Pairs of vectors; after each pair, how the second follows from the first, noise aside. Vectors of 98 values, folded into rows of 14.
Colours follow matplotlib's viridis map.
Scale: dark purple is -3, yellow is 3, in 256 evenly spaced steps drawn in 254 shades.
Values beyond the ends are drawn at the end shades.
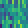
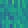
shrunk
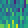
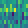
wrapped around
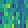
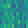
shrunk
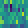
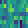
wrapped around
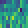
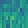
shrunk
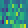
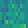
shrunk
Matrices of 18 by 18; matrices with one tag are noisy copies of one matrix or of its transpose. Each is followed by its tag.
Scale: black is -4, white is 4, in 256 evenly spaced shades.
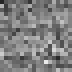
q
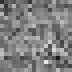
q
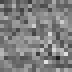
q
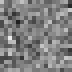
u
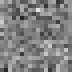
u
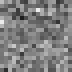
u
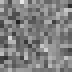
u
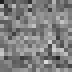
q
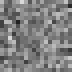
u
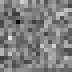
u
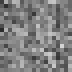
q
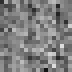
q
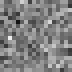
u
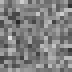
u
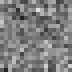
u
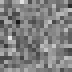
u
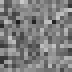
u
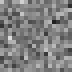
u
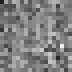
q
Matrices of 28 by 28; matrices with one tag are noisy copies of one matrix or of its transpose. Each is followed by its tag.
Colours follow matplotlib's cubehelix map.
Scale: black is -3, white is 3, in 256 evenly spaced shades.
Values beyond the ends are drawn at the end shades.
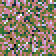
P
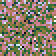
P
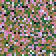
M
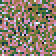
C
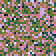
M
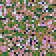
P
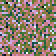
M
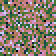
M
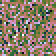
C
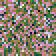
P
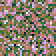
P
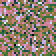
P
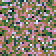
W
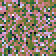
P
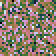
W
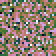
W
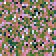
C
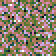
P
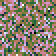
P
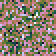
C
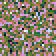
C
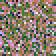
M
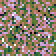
P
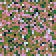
C
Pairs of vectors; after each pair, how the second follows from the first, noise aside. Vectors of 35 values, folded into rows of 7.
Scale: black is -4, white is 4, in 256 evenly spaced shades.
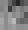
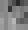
copied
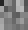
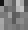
copied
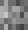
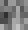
wrapped around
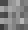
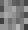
wrapped around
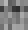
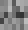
wrapped around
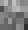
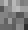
copied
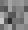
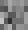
copied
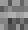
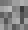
wrapped around
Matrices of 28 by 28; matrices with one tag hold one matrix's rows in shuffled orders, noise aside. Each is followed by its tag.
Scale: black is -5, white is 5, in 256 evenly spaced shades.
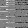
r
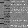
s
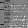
s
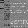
s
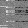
r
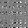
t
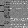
s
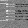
r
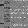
s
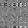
t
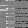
r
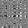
t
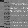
s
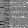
s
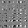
t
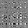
t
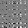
t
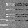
r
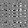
t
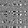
t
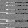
r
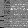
s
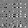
t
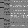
s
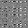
t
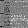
s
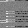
r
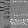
s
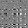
t
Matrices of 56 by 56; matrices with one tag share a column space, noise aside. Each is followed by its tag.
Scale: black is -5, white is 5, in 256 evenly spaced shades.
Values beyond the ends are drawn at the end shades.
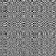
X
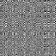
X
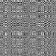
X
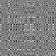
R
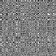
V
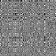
V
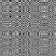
X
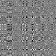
R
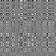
V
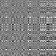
R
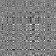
R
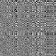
X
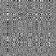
V
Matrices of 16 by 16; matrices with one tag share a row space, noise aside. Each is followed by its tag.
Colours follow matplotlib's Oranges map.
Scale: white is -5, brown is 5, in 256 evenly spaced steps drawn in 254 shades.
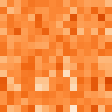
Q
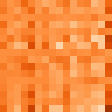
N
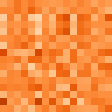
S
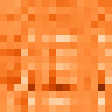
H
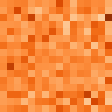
N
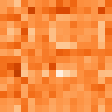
H
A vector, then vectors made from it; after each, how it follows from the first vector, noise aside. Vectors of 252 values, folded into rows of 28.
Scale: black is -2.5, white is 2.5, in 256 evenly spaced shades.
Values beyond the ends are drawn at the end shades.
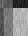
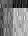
copied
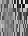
sign-scrambled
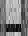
wrapped around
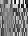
sign-scrambled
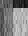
copied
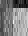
copied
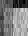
copied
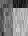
copied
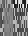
sign-scrambled
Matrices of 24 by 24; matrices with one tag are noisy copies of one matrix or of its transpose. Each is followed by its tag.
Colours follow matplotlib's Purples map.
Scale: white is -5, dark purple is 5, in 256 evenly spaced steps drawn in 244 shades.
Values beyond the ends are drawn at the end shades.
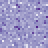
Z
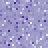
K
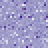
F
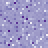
K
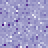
F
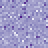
F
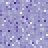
K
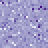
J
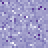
J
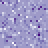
J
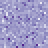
Z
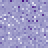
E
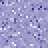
J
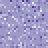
E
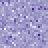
J
